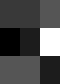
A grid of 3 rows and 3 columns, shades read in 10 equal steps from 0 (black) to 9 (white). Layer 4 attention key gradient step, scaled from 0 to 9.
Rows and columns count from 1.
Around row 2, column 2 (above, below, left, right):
2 3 0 9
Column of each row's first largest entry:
3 3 1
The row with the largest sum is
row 2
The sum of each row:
7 10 7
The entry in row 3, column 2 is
3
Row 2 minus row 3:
-3 -2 8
